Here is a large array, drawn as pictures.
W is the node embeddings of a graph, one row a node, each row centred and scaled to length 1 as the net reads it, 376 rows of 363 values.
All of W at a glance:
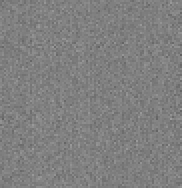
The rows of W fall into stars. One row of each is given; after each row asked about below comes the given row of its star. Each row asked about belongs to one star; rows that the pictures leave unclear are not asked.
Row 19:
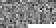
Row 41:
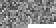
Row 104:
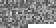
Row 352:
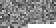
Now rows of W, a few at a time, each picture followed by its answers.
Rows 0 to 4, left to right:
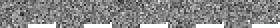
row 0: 352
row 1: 104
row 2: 41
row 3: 19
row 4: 104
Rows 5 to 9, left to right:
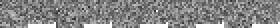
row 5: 352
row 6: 352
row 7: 352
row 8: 19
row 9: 41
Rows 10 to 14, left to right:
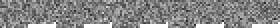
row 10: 104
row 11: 104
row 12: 19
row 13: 41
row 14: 352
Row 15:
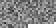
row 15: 41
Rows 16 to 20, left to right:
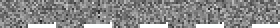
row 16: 41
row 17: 352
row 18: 104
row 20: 104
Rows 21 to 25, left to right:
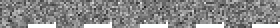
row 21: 352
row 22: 352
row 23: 352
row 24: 352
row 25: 104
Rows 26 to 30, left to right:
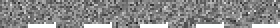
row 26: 352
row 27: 19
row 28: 41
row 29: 41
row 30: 352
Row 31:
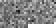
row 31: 104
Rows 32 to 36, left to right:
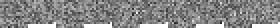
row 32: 104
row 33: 19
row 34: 352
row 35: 104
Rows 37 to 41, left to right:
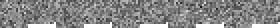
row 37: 352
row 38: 19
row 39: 104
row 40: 352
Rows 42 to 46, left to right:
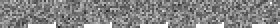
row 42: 41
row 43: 19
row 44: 41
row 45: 41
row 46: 19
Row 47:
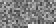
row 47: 104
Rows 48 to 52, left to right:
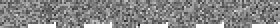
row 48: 19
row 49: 352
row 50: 41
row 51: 19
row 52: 19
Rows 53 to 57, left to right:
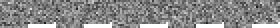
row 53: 41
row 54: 352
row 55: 41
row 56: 41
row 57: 352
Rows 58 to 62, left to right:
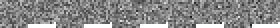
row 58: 352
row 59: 104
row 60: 104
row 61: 104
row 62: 41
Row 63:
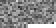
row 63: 352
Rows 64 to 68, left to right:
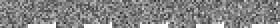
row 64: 352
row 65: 352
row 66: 19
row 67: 41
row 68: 19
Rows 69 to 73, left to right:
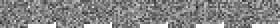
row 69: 104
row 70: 352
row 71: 19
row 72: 19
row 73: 104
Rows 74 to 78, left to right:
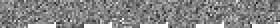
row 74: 104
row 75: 104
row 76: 104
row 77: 19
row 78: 41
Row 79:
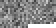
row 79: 41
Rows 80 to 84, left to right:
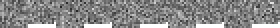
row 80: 19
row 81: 41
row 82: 41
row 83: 41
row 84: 19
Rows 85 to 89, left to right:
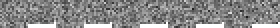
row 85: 19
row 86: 19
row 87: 19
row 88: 104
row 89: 104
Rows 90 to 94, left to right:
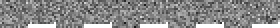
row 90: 41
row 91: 104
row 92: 352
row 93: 352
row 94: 352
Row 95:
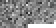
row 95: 352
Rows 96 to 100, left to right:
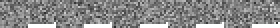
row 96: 41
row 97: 352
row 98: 104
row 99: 104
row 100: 19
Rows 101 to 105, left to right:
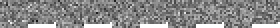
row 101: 104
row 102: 41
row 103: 41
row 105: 104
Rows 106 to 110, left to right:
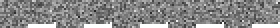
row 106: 104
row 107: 19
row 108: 19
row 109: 104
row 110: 104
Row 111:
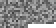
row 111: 104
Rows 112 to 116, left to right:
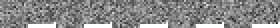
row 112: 19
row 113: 41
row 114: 19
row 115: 352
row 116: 19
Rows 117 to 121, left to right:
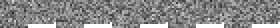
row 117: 104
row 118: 352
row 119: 41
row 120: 352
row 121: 19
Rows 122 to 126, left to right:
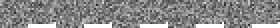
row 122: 41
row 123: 41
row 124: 19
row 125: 352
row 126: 104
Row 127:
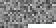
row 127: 104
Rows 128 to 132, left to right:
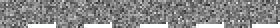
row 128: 19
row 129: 352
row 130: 104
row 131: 104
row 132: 104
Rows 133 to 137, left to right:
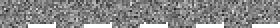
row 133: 41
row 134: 352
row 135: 104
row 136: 352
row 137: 352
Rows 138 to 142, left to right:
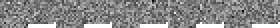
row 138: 41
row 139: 104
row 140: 19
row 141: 104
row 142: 104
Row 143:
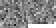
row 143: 41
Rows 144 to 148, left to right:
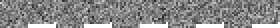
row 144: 352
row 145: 41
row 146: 19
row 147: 352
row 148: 104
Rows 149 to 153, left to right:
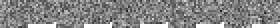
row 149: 104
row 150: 41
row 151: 41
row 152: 104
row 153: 41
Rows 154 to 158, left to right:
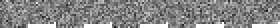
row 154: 352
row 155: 41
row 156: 19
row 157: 41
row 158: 352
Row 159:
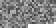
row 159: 19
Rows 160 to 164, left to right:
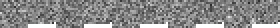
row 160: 19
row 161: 104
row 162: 352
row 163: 352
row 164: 41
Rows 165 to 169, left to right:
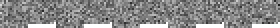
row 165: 19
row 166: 352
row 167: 352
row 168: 41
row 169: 41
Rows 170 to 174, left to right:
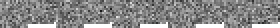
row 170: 19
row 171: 104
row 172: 41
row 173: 352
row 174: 41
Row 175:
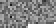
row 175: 104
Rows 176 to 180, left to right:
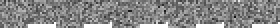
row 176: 352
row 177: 19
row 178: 104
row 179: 41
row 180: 104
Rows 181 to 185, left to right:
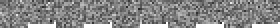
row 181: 19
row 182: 19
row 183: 19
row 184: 352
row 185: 41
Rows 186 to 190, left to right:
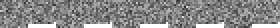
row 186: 41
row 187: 19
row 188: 104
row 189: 41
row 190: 104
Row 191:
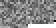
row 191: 41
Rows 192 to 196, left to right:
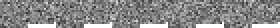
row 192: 19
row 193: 104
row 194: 104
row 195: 352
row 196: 19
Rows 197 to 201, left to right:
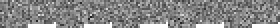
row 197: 19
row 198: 41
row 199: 352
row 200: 352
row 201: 104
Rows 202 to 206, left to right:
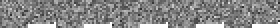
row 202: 352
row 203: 19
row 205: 352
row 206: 104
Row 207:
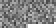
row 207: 19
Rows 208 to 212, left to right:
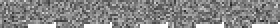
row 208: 104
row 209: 352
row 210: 41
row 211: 104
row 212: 104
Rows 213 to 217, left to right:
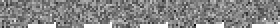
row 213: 104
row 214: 19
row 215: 41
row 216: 41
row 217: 352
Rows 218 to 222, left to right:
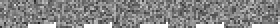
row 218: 41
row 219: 19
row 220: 104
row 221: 104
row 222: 19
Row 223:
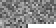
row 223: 41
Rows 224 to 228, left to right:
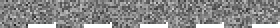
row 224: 41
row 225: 19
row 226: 41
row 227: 41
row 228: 41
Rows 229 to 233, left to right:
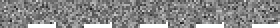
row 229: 352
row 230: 352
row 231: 352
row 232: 352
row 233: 19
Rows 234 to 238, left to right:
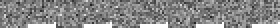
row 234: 352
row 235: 19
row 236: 352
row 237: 352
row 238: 352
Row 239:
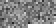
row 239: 352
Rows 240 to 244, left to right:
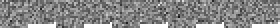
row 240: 19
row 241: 104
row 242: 19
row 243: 104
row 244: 19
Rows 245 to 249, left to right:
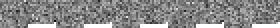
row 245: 104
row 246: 19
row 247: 41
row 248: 104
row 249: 41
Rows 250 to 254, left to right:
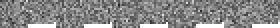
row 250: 352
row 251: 104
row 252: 104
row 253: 104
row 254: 19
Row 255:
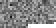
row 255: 104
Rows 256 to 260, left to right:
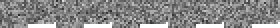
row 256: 352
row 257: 352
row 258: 41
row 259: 104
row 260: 352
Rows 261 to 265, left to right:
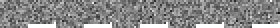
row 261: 19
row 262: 352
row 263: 19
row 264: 104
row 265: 41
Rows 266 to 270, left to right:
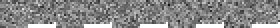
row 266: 352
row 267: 19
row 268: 41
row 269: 352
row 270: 104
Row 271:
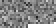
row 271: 41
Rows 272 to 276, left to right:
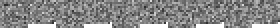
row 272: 104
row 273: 19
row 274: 19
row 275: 41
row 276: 104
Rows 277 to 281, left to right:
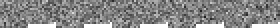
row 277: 41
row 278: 352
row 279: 41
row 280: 41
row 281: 352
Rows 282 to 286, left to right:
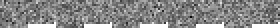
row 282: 352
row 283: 41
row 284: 19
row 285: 104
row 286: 19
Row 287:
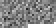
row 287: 19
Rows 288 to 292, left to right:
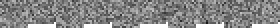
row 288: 41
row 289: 19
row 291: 41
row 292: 104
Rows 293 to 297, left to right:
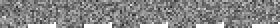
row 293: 41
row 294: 41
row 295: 19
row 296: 41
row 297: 104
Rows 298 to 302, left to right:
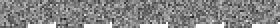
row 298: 19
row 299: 19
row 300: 352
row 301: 104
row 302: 104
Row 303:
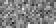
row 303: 352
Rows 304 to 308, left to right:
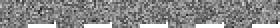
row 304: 19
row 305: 104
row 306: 19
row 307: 352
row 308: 104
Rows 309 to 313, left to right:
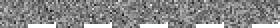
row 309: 19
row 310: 41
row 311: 352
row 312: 352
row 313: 352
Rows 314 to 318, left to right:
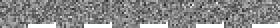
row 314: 41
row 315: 41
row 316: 352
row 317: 19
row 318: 41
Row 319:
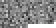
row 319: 19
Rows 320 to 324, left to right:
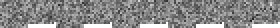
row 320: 19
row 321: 104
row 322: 352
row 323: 104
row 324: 19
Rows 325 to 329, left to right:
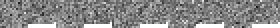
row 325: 352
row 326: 19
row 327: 19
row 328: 104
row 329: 352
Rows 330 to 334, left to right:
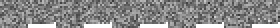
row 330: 41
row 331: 19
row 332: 41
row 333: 352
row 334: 41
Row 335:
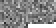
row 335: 41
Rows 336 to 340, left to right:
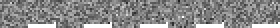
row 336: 19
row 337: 352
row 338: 352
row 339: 41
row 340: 19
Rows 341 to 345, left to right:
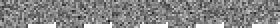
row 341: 41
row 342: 104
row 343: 41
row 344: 352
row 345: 352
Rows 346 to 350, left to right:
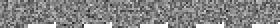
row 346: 104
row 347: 41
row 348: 104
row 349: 19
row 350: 104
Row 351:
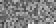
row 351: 104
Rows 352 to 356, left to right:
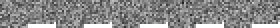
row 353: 352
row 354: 19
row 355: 352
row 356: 19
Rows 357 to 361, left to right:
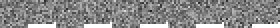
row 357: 104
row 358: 19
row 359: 19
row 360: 104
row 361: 41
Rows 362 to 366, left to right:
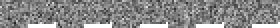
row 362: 19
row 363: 19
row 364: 104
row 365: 352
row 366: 41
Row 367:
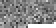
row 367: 41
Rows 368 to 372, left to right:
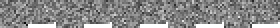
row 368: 41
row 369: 41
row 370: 104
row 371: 104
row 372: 41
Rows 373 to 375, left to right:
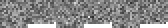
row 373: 352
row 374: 41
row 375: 19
